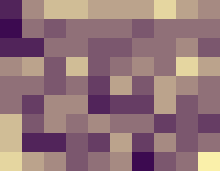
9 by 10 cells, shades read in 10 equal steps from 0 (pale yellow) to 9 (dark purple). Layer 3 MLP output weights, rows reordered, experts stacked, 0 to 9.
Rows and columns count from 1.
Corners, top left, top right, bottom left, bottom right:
8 4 1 0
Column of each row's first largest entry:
1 1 1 3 5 5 8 2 7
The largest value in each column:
9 8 8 6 8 7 9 7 6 7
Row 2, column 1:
9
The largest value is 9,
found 2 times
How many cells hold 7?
8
